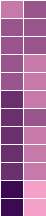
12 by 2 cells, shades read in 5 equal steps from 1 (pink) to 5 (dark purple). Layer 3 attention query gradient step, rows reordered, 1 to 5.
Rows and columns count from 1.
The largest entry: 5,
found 2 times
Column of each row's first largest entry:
2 1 1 1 1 1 1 1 1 1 1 1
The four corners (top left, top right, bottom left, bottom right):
2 3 5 1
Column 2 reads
3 3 3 2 2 2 3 2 2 2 1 1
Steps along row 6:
down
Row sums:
5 6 6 5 5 6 7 6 6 6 6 6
